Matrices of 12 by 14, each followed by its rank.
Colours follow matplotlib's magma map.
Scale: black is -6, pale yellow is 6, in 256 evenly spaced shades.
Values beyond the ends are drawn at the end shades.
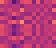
two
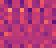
two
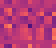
two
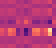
one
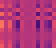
one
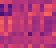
two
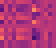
two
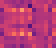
two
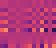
one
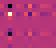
one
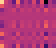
one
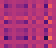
one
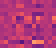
two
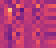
two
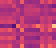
two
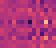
two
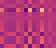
one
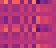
one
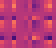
one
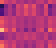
one
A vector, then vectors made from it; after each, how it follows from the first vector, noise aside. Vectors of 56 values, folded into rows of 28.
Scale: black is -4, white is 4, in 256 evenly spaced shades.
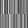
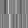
partly zeroed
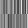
wrapped around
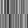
sign-scrambled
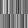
sign-scrambled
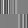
partly zeroed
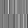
partly zeroed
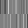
partly zeroed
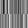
sign-scrambled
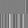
partly zeroed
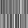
wrapped around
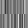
wrapped around
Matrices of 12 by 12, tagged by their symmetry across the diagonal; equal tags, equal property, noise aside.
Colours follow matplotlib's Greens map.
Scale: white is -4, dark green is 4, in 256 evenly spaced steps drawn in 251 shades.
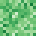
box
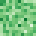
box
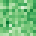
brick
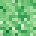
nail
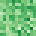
brick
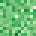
nail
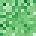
box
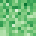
nail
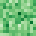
nail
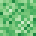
box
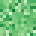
brick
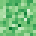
brick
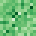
box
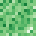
box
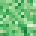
brick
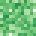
box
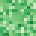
brick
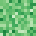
box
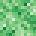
brick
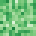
nail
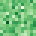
brick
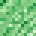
box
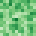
nail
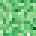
brick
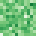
nail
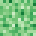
nail
